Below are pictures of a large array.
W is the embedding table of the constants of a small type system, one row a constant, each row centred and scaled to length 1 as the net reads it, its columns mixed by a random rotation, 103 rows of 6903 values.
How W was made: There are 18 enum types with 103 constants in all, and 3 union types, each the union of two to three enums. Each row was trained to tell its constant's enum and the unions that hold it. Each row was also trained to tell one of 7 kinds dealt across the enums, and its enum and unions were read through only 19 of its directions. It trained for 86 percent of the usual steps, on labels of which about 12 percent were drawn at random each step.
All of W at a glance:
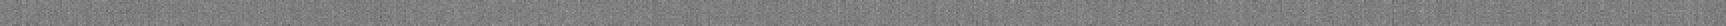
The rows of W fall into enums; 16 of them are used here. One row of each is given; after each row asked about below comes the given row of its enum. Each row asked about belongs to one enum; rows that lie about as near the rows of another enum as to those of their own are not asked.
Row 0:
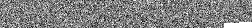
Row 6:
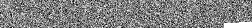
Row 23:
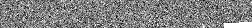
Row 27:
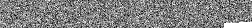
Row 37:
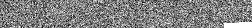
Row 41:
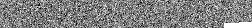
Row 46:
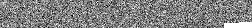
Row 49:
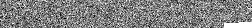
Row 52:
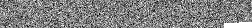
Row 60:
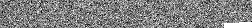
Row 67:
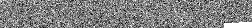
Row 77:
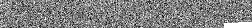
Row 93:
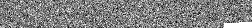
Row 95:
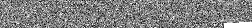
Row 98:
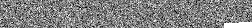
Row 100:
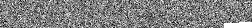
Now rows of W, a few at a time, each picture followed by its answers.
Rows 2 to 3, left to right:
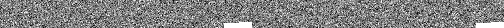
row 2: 23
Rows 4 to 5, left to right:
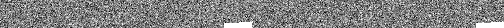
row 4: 98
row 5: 98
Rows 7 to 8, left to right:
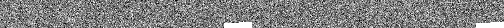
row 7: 52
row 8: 49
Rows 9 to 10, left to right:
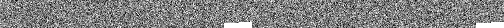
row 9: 41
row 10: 52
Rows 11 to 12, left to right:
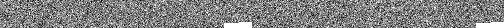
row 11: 41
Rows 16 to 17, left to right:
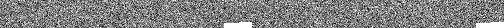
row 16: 67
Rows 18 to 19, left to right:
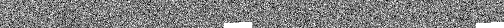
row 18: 6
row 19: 52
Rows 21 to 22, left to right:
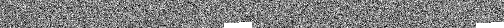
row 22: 0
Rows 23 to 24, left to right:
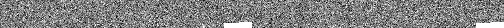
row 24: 49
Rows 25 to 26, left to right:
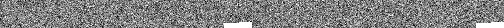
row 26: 60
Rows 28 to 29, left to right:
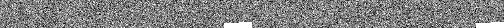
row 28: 52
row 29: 23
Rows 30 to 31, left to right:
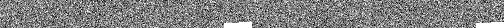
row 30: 52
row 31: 6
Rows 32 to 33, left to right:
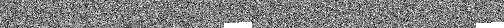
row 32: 98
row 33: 46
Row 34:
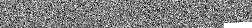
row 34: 6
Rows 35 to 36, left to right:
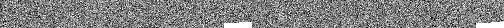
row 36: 27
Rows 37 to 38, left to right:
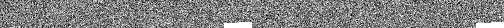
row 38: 27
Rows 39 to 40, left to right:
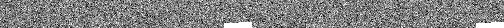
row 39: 98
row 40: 0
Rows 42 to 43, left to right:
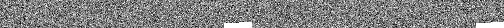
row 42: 46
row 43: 49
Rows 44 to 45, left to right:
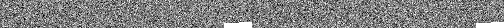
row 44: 46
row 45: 49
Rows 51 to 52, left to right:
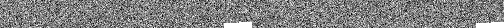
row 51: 23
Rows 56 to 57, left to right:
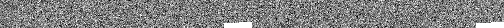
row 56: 60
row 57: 41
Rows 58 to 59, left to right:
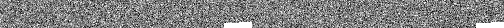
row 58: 98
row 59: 46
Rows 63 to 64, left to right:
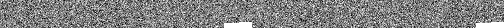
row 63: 67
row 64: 6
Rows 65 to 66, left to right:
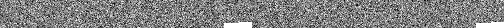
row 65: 93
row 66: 37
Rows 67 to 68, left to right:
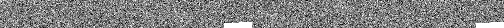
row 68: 6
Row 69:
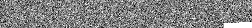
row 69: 93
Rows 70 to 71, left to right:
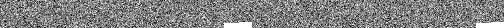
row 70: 93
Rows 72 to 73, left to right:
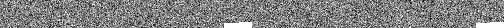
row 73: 27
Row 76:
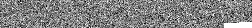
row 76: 95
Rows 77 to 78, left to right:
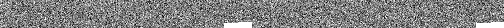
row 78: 49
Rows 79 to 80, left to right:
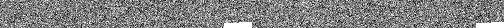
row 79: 27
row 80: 60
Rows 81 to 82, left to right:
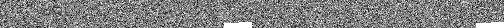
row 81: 93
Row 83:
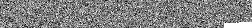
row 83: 0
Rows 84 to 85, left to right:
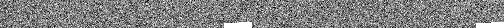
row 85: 46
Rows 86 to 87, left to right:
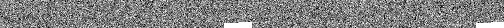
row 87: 77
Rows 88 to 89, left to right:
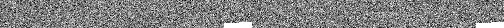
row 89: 93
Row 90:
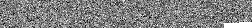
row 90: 60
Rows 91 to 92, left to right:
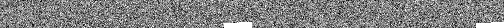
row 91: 95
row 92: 41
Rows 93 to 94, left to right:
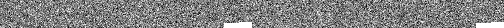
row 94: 100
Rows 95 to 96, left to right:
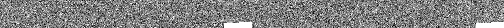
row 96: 41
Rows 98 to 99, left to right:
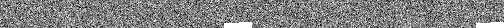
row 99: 27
